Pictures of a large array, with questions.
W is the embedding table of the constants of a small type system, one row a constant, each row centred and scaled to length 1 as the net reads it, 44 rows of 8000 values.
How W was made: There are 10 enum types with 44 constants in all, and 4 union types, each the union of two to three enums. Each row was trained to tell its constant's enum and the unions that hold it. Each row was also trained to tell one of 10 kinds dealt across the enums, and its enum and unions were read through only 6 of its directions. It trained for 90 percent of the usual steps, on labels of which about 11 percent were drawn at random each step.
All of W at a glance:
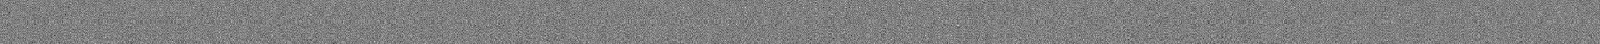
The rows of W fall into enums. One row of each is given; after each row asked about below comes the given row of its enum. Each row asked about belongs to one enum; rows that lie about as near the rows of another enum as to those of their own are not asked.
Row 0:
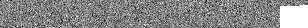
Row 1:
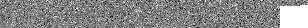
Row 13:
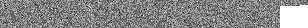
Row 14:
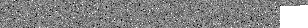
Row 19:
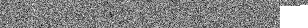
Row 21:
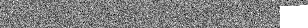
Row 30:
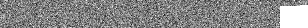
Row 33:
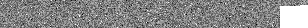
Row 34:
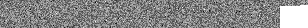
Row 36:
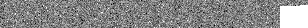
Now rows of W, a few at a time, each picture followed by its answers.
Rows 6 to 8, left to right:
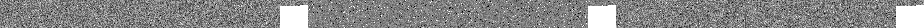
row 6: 1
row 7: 36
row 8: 1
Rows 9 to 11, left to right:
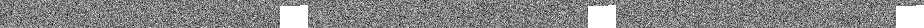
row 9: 1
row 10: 34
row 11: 14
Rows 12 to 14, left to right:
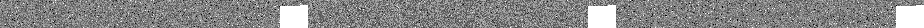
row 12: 21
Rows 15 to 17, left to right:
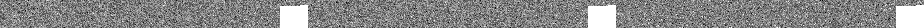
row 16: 21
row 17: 34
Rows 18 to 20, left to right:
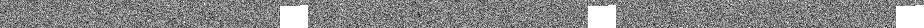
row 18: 33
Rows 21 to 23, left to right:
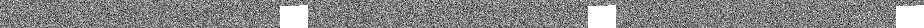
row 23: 0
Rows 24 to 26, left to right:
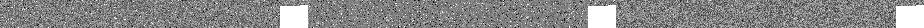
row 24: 33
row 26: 34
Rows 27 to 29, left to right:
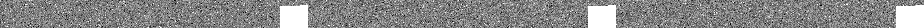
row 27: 36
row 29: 13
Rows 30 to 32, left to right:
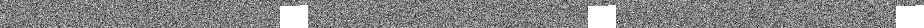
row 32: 13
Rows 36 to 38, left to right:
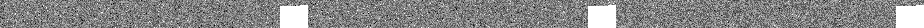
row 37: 34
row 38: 1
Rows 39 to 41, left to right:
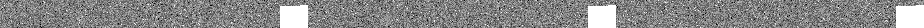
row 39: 21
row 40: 21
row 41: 36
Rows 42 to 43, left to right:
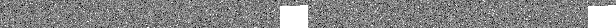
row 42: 36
